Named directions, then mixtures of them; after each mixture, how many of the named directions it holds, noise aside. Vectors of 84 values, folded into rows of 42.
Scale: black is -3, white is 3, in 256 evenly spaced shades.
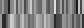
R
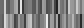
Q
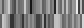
one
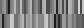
two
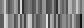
one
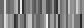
one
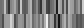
two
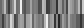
two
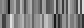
two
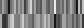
one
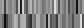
two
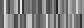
one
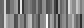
one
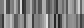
two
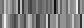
two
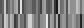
one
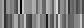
one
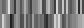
two
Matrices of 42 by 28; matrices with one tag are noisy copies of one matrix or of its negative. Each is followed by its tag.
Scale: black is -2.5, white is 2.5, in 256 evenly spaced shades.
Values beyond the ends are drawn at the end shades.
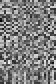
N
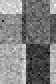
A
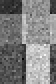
A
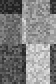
A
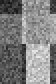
A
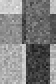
A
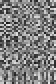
N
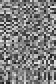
N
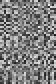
N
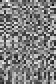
N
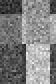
A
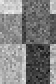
A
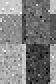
A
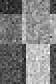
A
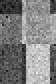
A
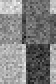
A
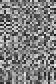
N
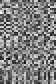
N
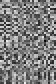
N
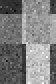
A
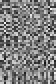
N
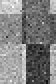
A
